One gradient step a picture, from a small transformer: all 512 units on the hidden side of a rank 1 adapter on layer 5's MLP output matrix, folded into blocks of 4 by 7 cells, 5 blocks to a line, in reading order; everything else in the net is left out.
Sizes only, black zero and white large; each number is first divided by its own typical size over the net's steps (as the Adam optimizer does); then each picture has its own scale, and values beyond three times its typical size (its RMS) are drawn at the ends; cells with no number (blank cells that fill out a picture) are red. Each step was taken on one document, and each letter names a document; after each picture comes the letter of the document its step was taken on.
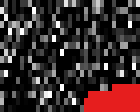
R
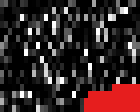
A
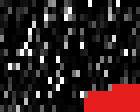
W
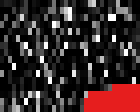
A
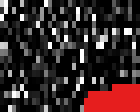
A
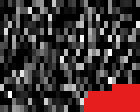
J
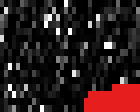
W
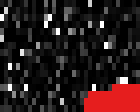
W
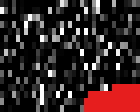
R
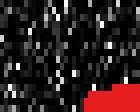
W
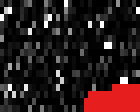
W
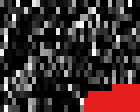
J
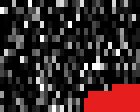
R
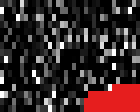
A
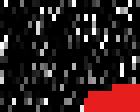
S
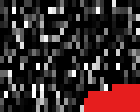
R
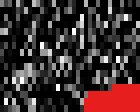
J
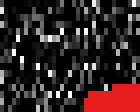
R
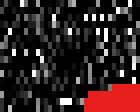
S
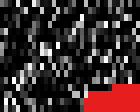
J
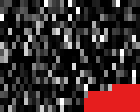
A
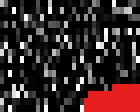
A
